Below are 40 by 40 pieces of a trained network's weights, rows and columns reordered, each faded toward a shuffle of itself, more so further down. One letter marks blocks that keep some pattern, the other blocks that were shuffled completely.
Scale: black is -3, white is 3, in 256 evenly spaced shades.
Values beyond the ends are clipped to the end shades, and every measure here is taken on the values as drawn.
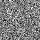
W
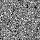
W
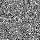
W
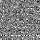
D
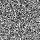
W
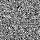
W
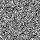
W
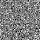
D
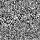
D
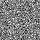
W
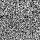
W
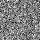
W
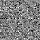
D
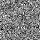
D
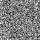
W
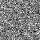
D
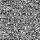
D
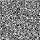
D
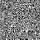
D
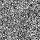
W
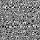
D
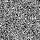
W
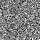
W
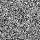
W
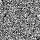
W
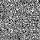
D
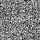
W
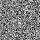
D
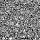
D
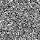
D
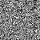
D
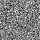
W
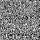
D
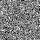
W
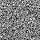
D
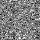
D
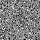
W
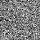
D
